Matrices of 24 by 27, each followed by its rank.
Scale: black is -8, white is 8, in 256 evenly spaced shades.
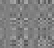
two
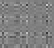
two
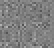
five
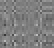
two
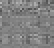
three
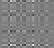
one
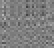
three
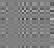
one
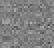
five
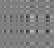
one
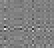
two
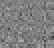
five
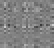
three
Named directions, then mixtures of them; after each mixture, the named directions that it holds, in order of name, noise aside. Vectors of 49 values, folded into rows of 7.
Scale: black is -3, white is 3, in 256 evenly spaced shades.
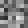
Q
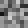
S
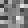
Q, S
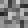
S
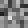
S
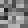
Q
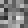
Q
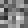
Q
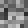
Q, S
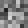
Q, S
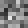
Q, S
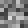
Q, S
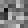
Q, S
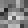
Q, S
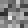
Q, S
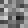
Q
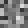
Q, S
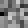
S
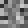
Q, S
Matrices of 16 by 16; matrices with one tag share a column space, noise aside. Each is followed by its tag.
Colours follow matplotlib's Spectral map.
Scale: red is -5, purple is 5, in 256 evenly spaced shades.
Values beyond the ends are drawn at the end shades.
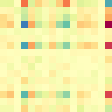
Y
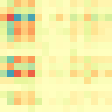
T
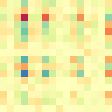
T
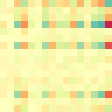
Y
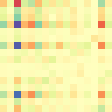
Y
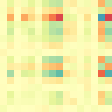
T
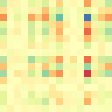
T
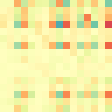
Y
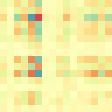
T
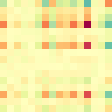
Y
